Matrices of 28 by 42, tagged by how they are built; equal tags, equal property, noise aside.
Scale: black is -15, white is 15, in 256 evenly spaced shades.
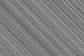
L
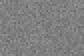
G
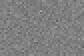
G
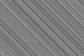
L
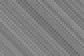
L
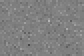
G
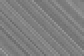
L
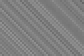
L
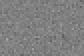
G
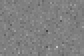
G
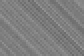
L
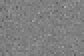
G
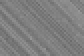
L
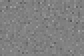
G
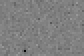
G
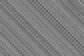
L
